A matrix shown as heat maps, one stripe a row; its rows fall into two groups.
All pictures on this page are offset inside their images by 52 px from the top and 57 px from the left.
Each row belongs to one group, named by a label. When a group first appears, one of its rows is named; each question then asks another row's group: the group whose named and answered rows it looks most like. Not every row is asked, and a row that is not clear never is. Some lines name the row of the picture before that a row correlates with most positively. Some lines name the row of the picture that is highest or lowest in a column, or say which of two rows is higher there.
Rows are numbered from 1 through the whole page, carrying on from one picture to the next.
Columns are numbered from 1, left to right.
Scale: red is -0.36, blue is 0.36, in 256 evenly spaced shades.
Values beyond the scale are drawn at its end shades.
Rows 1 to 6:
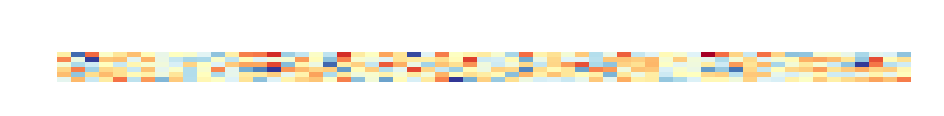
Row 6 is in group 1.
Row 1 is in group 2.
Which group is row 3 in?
2
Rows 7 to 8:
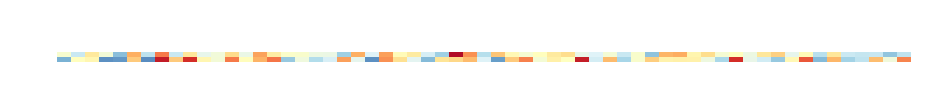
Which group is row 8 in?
2
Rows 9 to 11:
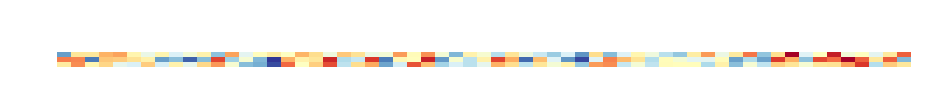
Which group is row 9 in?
1
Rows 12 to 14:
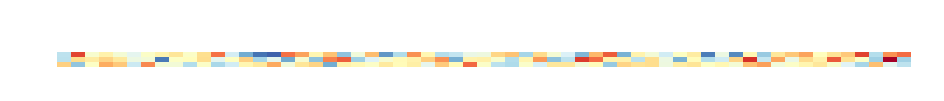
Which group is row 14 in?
2
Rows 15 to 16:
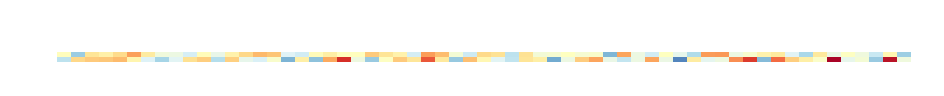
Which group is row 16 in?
1
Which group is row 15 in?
2
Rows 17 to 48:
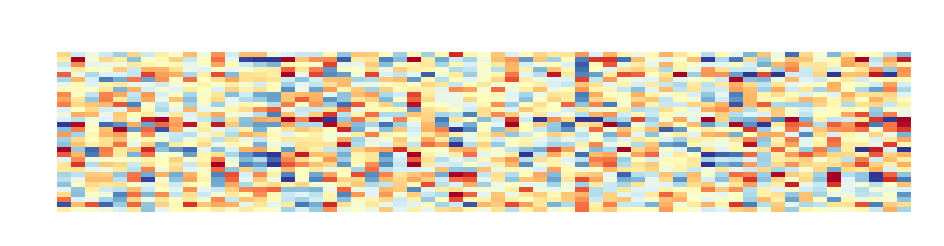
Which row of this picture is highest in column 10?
36
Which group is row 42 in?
1
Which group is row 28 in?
2
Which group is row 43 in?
1
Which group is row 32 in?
1
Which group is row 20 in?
1
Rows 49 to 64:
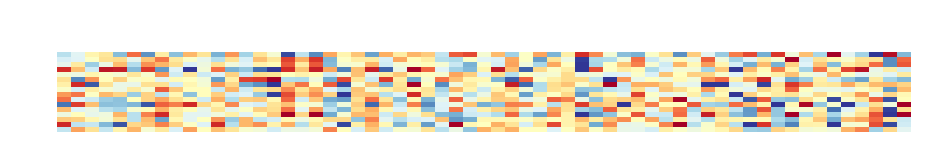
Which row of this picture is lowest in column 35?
49
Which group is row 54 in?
2
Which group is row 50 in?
1
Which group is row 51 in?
1
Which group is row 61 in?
1
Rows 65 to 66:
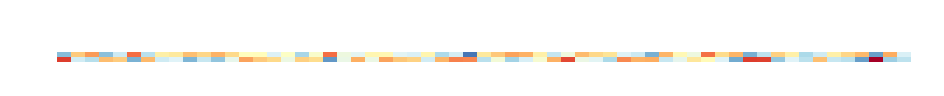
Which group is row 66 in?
2
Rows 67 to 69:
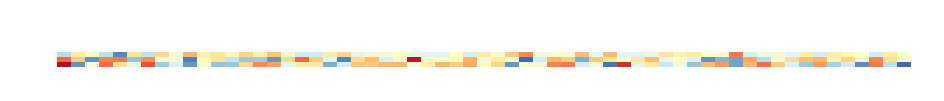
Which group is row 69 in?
2
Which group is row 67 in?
2
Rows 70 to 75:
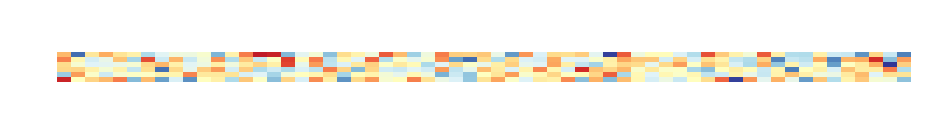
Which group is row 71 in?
1
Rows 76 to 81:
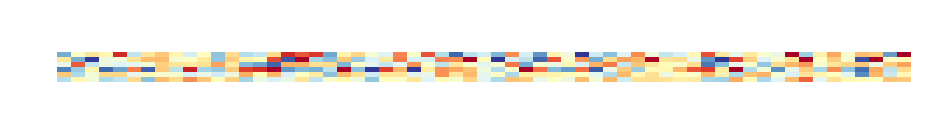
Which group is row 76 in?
1
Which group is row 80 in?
2
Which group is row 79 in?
2
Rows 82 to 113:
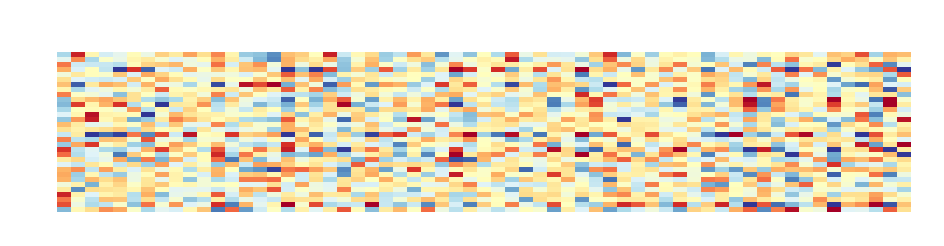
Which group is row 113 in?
1
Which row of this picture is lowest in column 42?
112
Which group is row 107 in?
2
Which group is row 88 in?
2
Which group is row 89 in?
1
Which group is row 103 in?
1
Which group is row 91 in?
1
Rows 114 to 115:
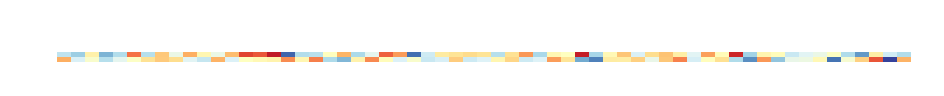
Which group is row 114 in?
2
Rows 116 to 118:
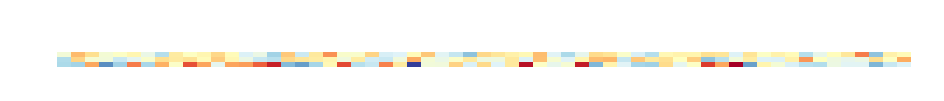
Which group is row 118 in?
2
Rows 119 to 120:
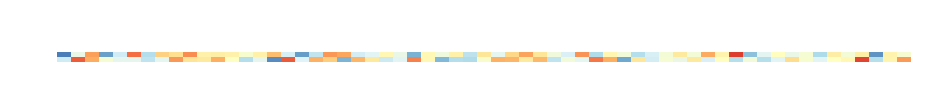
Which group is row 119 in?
2
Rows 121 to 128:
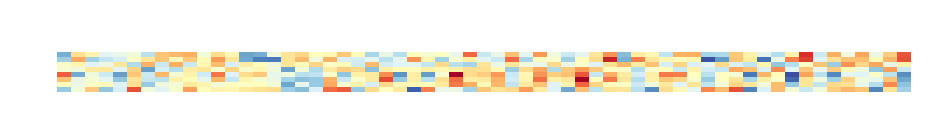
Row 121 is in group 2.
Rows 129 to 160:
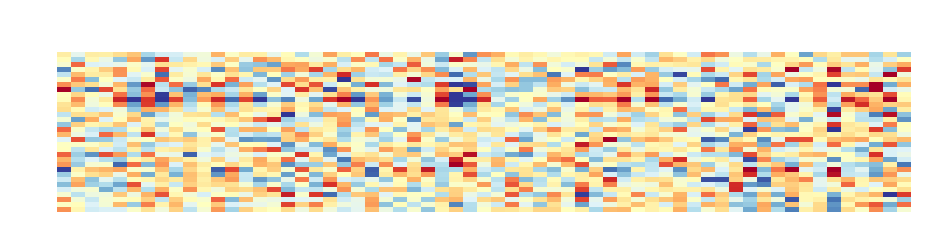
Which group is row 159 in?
1
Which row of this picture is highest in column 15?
138
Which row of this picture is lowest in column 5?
138
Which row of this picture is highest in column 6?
138
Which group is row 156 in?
2
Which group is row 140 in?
1
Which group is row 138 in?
1
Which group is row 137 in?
1
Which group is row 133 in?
1
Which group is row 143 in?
1
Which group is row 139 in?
1
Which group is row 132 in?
1
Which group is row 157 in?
1
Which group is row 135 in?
1
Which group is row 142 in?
2
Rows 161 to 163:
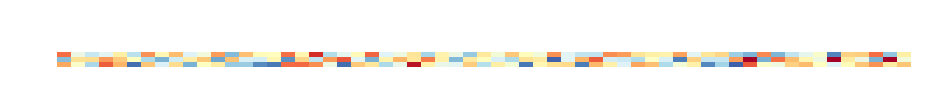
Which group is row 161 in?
1
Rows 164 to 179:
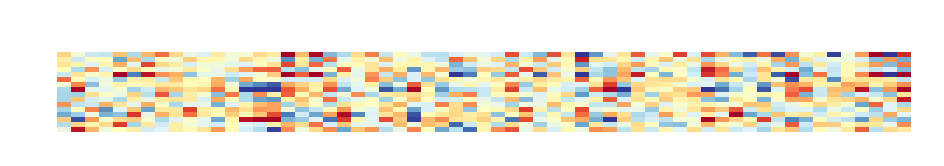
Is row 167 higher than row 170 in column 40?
Yes
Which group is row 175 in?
2
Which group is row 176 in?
2
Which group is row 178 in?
1
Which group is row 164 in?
1
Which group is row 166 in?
1
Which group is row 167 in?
2
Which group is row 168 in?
1
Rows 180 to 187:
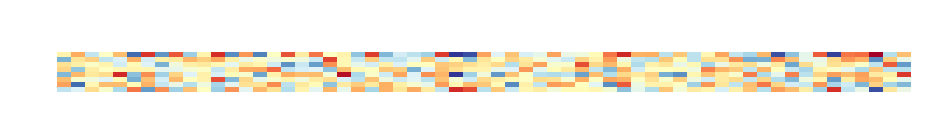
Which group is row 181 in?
2
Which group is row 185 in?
1
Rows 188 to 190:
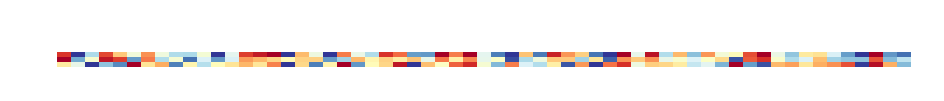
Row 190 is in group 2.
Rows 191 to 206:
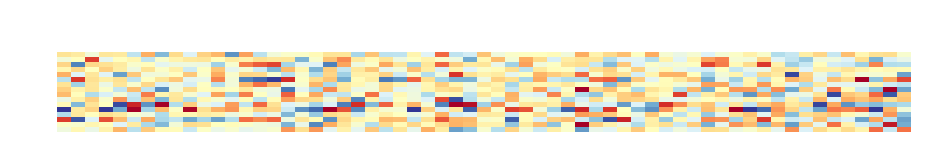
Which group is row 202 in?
2
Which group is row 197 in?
2
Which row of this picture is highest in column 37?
202
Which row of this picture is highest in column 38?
206
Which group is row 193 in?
2
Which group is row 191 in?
1
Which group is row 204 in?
2
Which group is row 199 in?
1
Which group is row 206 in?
1
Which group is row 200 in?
1
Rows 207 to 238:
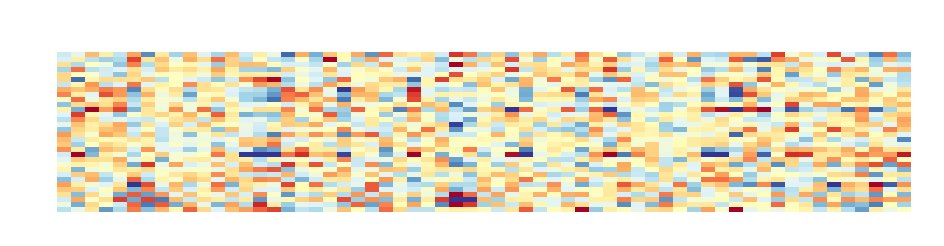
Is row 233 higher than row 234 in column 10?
Yes
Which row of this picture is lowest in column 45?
233
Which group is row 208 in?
2
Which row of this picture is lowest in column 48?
218
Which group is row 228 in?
1
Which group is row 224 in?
2
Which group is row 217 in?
1
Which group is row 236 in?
1
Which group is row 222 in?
1
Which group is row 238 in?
2
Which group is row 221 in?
1
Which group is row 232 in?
2
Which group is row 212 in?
2
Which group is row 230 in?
2
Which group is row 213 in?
2
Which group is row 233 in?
1
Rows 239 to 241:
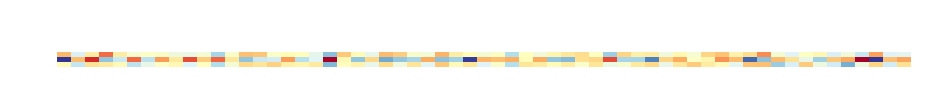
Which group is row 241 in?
2
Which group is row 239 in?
2
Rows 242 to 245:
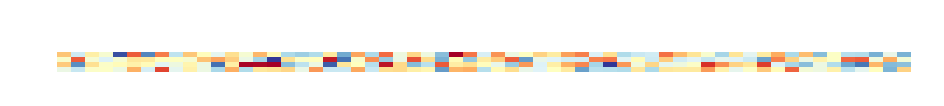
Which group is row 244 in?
2
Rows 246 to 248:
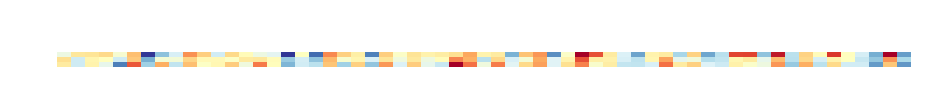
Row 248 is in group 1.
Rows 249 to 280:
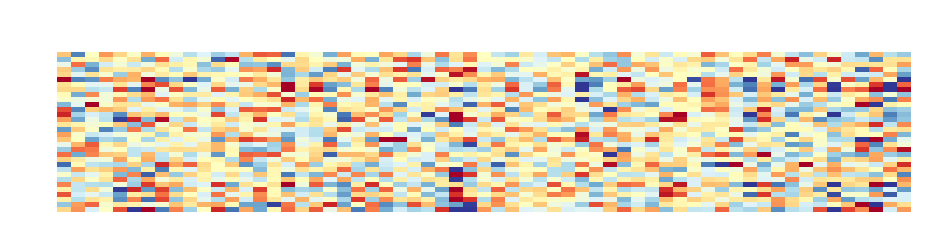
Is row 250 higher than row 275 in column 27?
No
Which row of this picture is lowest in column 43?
266
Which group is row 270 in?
1
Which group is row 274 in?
1
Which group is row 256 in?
1
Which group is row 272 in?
1
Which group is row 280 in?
1
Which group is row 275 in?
1
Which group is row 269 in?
2
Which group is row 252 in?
2
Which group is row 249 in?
2
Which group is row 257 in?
2
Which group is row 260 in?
2
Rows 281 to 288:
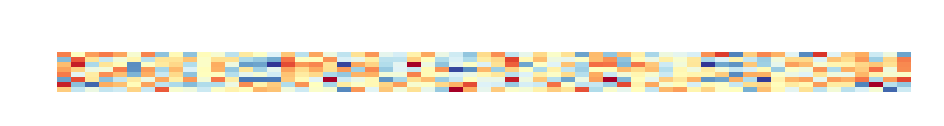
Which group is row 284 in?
1
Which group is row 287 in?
2
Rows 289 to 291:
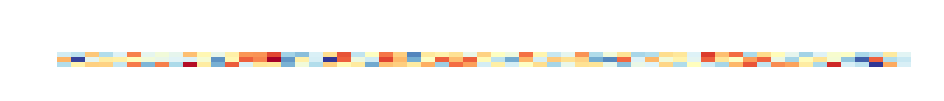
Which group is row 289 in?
2
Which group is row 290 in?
2
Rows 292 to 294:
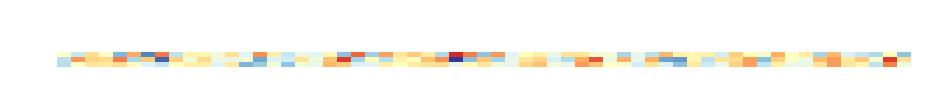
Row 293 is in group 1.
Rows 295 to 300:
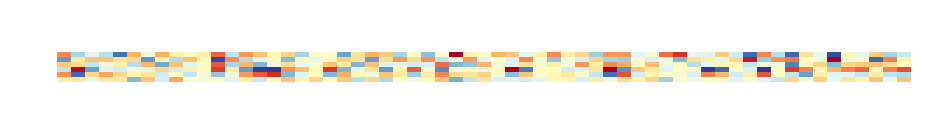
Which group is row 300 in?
1
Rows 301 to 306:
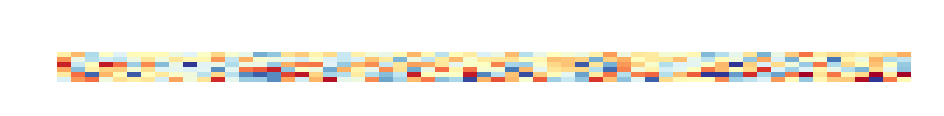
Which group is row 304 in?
2
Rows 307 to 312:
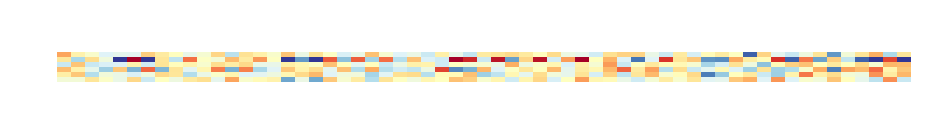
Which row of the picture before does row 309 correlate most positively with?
301
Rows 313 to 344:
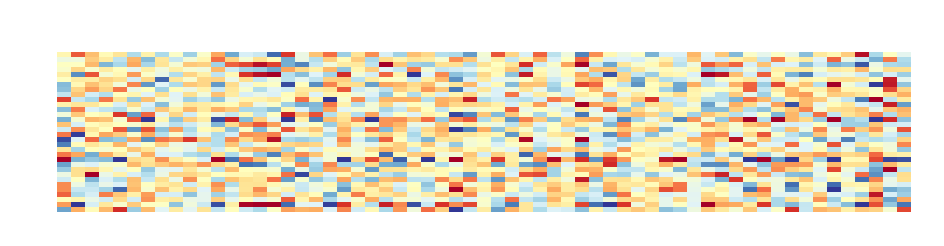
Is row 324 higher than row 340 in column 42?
No
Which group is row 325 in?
1
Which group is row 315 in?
2
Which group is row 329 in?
2
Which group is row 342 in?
1
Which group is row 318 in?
1
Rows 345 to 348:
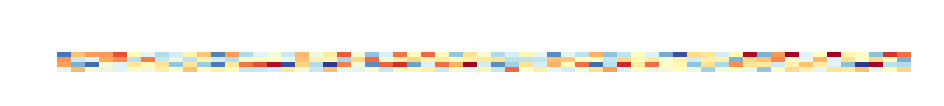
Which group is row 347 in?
2
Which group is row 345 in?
1
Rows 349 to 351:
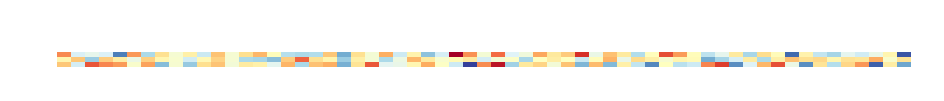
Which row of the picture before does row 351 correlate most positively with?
346
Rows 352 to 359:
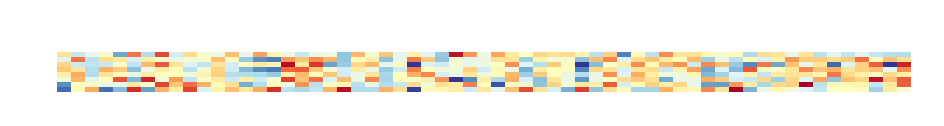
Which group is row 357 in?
1
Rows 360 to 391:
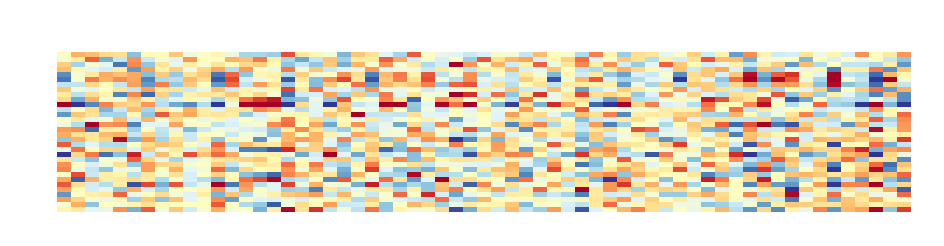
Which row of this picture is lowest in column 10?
380
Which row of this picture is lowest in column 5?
377
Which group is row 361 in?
2
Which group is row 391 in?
1
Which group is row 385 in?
2
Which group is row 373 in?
1
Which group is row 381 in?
2
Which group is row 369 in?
2
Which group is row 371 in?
2
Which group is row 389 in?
1
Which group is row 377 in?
1
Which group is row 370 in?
2
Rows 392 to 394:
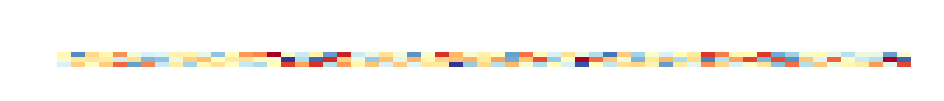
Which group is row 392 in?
2
